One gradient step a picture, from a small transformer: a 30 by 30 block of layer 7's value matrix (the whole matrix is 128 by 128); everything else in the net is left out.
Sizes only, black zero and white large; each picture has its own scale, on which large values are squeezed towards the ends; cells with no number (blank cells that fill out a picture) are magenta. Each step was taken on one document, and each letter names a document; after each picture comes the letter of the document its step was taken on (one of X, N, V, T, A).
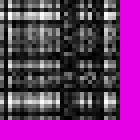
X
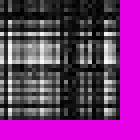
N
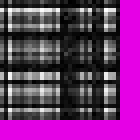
N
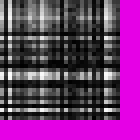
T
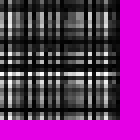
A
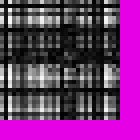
T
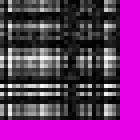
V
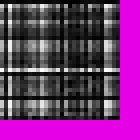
T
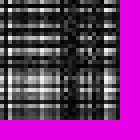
V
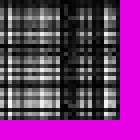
V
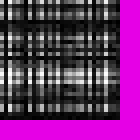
A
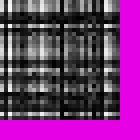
T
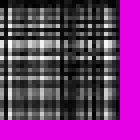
V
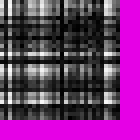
T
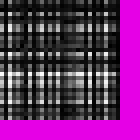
A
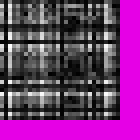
X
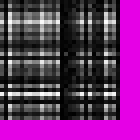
V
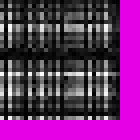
A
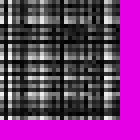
T
